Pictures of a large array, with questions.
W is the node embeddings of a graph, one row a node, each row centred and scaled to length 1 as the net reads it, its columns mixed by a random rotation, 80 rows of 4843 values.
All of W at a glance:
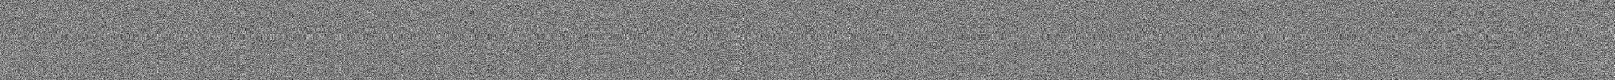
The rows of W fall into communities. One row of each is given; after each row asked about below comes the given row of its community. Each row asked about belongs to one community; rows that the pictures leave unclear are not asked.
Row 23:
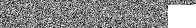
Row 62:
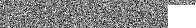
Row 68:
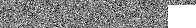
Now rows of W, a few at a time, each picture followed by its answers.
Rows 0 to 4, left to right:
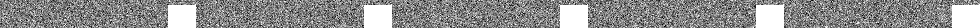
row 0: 68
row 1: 62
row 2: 68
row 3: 23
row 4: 68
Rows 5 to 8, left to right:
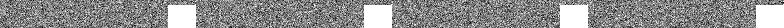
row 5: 23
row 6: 23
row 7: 62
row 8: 23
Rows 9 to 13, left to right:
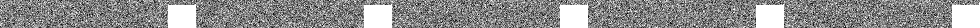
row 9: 68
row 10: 23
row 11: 62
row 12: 23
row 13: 62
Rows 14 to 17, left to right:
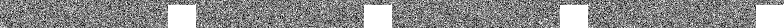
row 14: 23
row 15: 62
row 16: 23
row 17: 23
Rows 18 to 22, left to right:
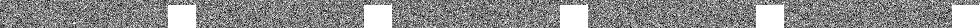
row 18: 68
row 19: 62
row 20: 68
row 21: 62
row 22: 62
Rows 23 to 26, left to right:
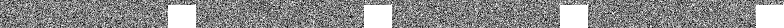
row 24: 68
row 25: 62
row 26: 62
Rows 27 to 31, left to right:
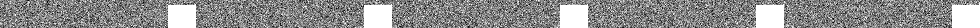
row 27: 68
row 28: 23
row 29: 23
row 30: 23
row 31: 62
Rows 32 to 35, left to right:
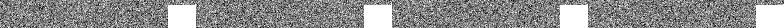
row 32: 62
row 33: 62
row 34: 68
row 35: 68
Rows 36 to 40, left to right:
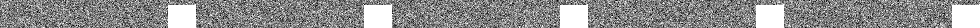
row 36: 68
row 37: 68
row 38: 68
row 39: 68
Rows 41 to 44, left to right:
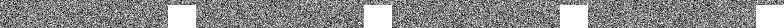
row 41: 23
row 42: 62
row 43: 62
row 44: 68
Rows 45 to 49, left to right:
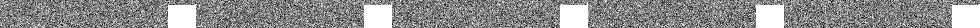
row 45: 68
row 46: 62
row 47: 62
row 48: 62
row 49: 68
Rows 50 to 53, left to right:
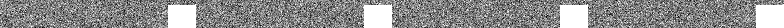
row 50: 23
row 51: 62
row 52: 23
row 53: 68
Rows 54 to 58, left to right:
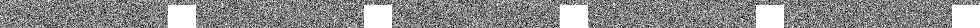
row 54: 68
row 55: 23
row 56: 62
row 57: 23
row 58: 62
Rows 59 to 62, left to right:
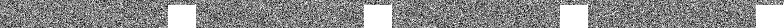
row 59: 23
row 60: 62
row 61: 68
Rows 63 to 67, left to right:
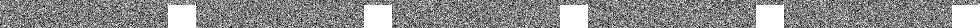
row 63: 62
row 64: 23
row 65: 68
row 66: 23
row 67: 68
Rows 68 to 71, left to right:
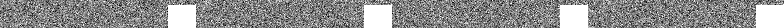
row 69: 68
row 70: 68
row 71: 23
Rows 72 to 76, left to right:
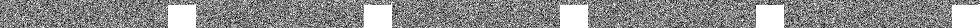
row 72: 68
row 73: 62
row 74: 62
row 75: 23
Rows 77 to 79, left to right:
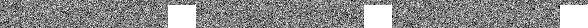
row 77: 23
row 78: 62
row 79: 23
